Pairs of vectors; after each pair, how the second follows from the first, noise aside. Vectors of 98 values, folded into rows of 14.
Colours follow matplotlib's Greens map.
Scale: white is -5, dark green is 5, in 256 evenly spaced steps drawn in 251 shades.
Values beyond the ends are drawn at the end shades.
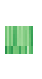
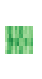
wrapped around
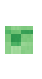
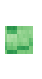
wrapped around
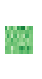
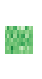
negated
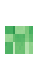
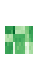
scaled up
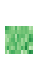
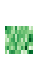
scaled up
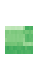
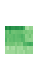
negated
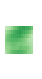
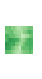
wrapped around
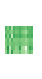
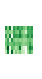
scaled up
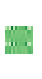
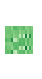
wrapped around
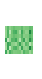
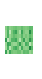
copied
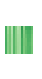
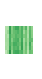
wrapped around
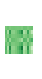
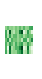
scaled up
